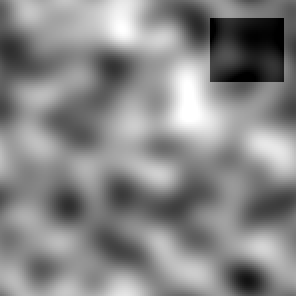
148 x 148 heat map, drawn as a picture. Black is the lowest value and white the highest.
There is no overall slope. Values change most from cell to cell in the top right. The top right is the ninth with the lowest average. In the top right lies a patch that is lower than the rest.
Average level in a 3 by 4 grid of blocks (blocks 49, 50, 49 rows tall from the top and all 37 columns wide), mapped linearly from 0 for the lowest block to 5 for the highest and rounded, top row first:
3 5 4 0 | 4 4 5 4 | 4 3 4 3
